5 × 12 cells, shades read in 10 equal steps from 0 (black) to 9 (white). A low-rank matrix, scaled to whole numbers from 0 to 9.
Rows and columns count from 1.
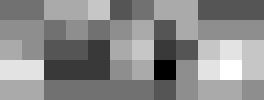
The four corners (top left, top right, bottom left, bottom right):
4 3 6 5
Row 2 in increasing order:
3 4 4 5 5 5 5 5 5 5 6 6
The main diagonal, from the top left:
4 5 3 2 4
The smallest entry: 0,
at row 4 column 8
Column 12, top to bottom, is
3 5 7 7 5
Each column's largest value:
8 8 6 6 7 6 7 6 6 8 9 7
